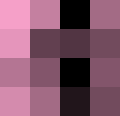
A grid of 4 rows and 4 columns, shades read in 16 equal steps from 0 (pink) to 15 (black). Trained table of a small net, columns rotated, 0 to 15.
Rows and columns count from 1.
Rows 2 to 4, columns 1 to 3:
1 9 10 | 4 7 15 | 2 5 13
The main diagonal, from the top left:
0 9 15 8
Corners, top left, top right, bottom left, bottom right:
0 5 2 8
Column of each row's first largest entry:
3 3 3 3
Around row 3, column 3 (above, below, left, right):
10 13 7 7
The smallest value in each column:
0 3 10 5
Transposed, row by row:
0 1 4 2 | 3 9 7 5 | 15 10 15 13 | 5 8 7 8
